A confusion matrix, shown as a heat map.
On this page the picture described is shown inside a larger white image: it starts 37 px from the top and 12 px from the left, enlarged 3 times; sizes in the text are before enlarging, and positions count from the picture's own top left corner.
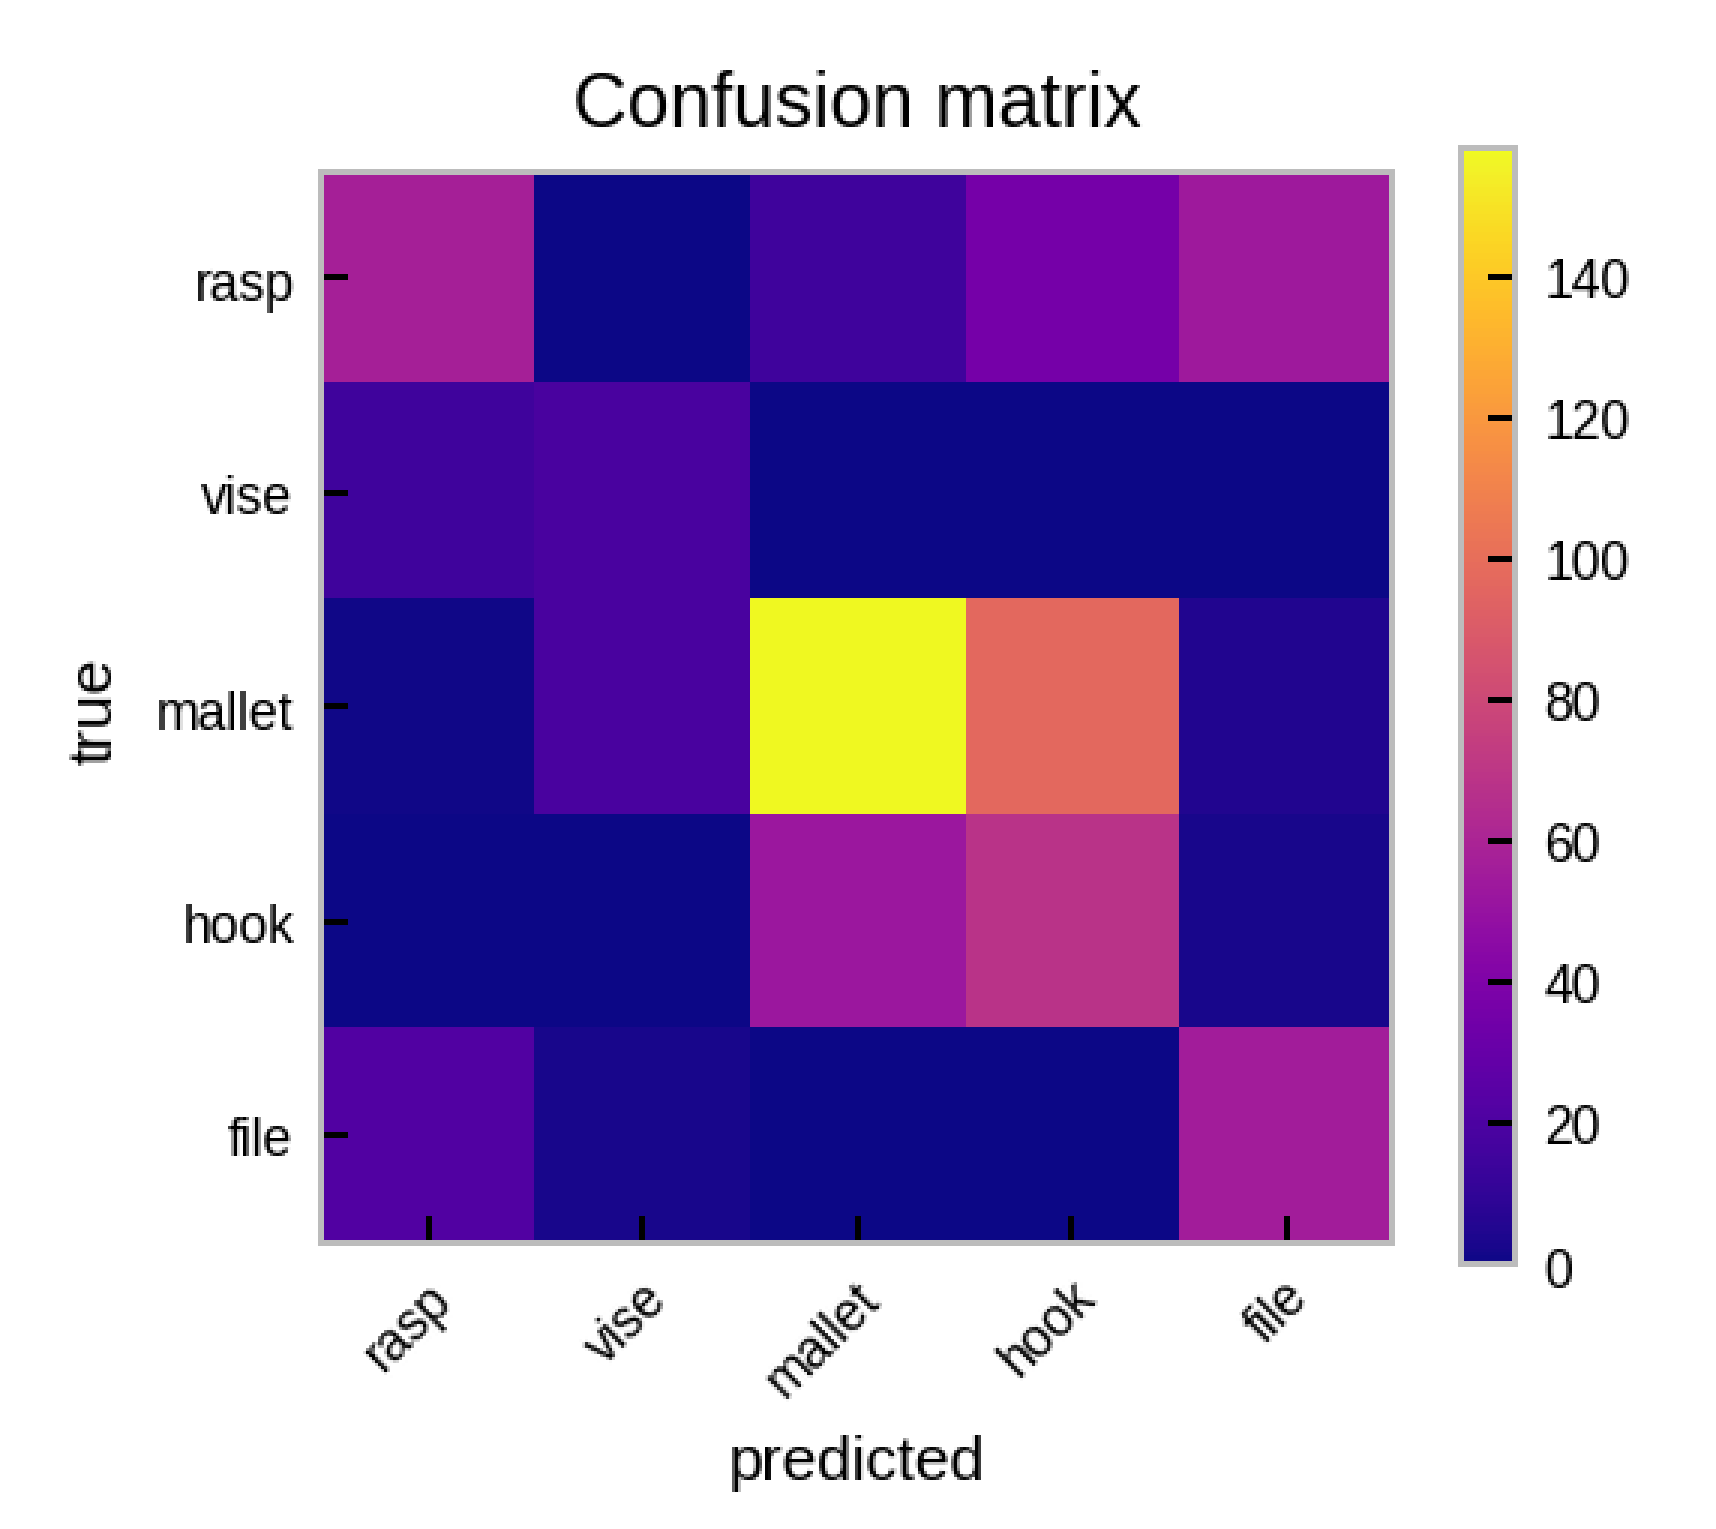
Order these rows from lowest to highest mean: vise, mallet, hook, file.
vise, file, hook, mallet
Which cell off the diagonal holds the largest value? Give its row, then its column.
mallet, hook
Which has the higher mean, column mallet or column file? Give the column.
mallet
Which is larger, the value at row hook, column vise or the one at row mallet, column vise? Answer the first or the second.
the second
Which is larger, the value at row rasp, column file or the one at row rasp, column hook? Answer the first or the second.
the first
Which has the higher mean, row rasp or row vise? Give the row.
rasp
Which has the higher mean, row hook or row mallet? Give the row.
mallet
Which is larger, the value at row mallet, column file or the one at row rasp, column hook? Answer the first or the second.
the second
